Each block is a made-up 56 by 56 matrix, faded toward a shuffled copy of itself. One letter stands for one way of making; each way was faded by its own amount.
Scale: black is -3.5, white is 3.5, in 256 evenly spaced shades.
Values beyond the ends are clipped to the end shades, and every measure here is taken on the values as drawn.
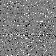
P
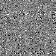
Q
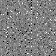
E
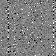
E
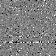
P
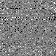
Q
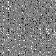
E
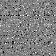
P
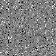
E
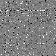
P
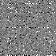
Q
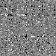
Q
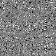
Q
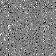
E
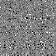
Q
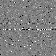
P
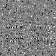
P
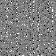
E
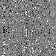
E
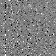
E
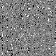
E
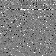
P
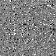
Q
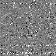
Q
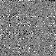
Q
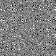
Q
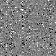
E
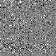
Q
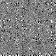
Q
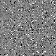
E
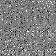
P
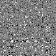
Q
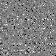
P
